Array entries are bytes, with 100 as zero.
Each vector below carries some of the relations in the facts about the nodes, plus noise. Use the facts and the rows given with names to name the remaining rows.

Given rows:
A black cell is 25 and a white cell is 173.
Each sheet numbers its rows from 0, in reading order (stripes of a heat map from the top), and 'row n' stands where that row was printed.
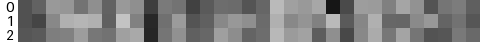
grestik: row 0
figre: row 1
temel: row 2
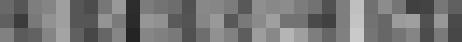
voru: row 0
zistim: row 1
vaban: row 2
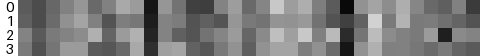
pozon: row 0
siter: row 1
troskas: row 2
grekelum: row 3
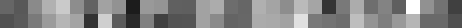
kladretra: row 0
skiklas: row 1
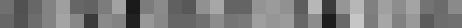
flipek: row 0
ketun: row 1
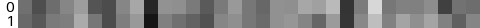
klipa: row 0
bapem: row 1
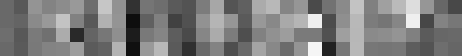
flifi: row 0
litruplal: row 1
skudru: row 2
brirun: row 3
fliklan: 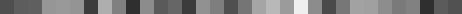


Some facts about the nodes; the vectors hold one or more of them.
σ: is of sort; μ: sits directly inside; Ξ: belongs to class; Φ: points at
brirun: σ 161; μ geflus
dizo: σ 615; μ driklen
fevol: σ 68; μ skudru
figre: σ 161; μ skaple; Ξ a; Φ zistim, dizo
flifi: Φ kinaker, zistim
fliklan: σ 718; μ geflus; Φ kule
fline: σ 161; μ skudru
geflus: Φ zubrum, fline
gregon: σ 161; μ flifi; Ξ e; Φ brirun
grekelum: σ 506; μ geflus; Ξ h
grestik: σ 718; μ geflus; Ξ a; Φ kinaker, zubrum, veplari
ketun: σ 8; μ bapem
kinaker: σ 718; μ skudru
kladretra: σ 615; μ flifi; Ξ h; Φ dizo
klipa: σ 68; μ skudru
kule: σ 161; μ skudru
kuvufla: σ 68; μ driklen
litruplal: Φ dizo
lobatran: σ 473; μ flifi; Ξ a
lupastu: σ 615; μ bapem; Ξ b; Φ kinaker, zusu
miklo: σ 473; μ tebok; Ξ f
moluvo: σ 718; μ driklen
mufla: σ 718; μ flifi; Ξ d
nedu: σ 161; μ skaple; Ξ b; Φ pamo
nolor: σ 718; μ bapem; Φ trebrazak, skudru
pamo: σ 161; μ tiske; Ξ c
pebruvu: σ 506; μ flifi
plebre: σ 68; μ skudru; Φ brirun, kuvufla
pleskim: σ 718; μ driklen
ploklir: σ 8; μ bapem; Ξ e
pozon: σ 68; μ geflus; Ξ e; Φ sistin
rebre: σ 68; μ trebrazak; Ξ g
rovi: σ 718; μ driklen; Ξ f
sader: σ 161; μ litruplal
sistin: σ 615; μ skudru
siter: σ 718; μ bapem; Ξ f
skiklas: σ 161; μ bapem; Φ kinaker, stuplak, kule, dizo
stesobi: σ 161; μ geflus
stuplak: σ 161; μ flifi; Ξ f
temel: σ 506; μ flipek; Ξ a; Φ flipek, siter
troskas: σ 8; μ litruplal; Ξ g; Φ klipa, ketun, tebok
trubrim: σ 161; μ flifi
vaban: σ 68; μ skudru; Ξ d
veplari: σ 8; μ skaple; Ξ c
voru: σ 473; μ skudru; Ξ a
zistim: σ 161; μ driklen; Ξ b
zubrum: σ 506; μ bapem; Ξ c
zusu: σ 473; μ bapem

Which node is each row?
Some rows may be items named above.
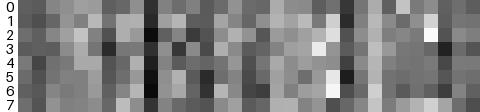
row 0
lobatran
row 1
nedu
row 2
litruplal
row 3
kule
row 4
rebre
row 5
brirun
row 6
plebre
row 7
flifi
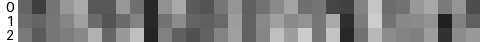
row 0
zistim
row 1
sader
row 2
troskas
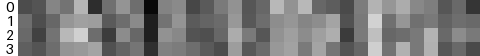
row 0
nolor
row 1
miklo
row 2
dizo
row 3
stuplak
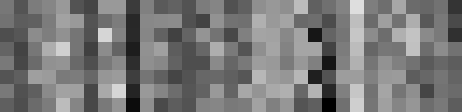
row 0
kinaker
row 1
mufla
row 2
lupastu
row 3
dizo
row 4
stesobi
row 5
grestik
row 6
pamo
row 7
ploklir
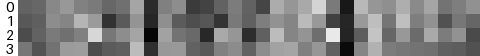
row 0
geflus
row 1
zubrum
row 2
gregon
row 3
grekelum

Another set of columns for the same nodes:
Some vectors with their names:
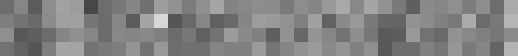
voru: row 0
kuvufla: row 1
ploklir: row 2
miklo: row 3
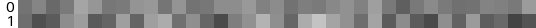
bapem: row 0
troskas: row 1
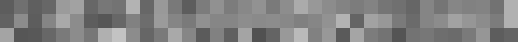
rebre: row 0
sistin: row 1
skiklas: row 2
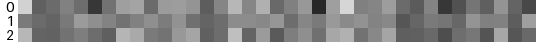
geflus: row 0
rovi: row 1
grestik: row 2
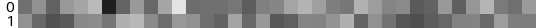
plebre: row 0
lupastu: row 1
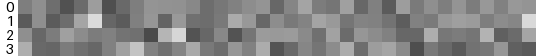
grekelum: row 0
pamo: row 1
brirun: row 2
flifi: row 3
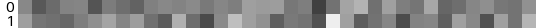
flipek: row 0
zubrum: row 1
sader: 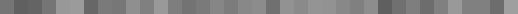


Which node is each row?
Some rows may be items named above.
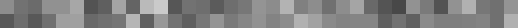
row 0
gregon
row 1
rebre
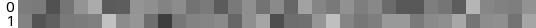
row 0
pozon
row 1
dizo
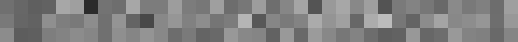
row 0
temel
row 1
kule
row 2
ploklir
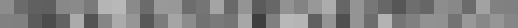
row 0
lupastu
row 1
kladretra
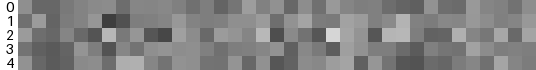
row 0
ploklir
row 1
vaban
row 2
kinaker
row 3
nedu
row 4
lupastu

